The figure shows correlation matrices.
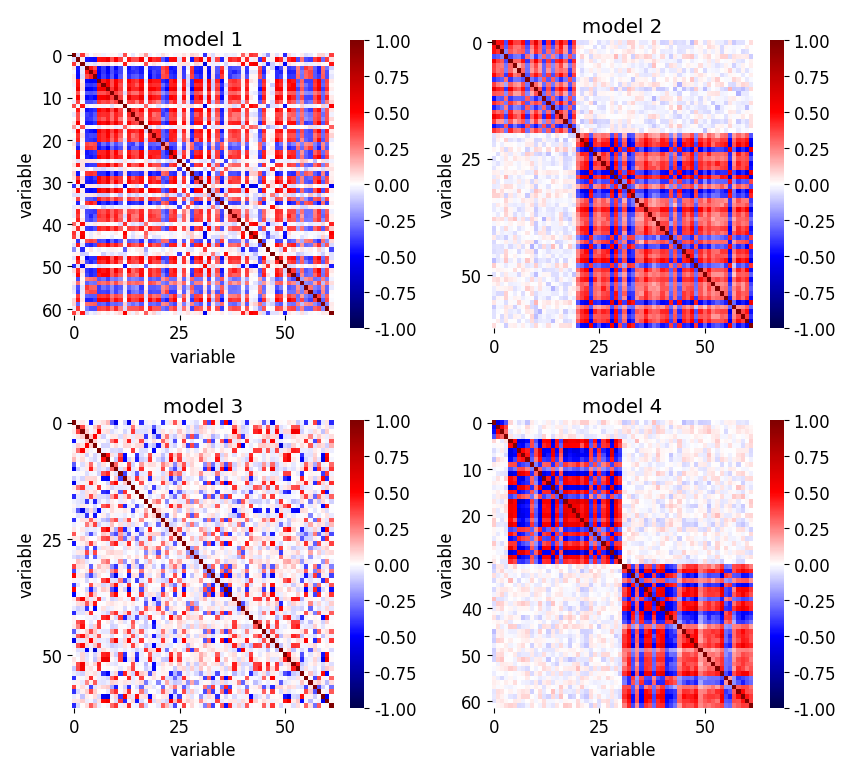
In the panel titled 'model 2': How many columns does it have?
62
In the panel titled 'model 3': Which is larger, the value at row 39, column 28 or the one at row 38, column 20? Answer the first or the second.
the first
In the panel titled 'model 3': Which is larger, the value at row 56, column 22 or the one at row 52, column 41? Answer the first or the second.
the first
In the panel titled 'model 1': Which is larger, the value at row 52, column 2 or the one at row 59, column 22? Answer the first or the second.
the second
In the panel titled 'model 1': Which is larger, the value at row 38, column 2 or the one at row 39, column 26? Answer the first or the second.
the second
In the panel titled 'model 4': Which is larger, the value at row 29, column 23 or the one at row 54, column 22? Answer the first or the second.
the second
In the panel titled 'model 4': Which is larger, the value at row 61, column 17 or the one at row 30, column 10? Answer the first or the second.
the first
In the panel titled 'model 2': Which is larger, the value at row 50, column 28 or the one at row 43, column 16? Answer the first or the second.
the second
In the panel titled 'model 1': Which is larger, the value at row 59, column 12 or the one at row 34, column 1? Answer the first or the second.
the second
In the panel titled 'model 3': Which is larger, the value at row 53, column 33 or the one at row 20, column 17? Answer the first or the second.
the second
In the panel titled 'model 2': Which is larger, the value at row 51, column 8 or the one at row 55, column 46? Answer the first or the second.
the second
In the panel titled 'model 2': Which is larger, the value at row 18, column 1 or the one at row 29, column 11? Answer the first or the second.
the second
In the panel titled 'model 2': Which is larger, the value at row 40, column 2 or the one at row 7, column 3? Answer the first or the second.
the first
